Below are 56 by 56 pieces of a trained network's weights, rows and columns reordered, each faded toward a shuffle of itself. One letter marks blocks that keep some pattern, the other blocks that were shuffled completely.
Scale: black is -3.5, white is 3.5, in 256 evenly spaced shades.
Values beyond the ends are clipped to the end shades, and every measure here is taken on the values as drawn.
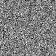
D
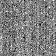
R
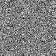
R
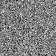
D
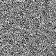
R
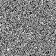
D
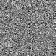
R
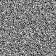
D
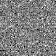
R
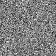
D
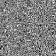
R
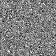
R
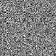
R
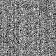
R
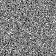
D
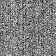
R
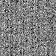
R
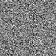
R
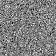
D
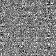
R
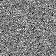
D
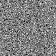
D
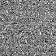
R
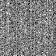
R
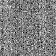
R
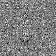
R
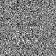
R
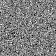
D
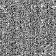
R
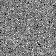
D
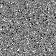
D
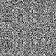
R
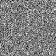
R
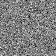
D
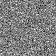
D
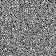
D
